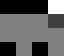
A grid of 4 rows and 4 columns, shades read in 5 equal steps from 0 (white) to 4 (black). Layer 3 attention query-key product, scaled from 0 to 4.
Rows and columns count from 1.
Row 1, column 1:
4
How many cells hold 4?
5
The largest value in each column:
4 4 4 3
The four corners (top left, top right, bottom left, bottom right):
4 0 4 2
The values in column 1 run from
2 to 4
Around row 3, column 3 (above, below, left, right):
2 4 2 2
